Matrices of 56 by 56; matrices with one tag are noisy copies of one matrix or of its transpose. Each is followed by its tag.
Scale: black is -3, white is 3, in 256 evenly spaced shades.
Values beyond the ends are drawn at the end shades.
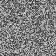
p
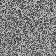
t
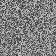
t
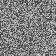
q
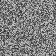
p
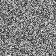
p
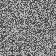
q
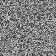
t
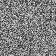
q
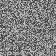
q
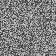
q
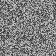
p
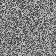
t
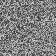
t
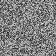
p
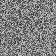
t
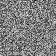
q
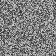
p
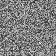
q
